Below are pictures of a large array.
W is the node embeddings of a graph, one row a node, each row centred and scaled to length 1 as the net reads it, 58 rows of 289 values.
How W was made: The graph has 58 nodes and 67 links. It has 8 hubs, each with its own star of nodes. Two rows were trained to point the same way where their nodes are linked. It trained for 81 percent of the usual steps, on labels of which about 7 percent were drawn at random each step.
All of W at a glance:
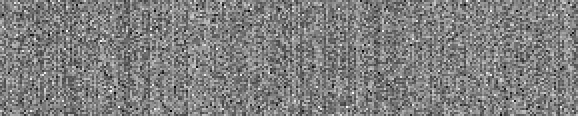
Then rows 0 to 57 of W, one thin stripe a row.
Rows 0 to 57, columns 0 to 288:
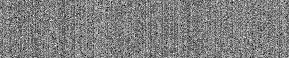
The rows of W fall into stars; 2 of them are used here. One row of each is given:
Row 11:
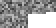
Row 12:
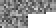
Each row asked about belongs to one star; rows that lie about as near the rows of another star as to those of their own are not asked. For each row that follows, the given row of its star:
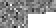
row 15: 12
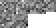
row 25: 11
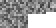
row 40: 12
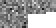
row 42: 12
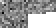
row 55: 11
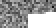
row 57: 11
